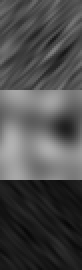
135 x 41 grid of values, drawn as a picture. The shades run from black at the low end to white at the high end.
The table splits into 3 rows of 1 panel. Panel 1,1: low, slanting up to the right. Panel 2,1: middling, smooth, strong in contrast. Panel 3,1: very low, slanting down to the right, faint in contrast.
